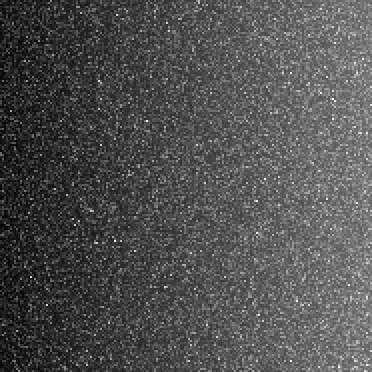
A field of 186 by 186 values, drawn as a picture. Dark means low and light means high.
Stripes: none. Slope: up to the right. Odd rows or columns: none. Average level on the scale: 30%.
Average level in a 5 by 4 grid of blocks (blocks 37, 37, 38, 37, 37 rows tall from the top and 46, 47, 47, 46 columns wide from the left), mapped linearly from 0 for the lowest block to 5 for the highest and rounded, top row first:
0235 / 0235 / 0235 / 0235 / 0235
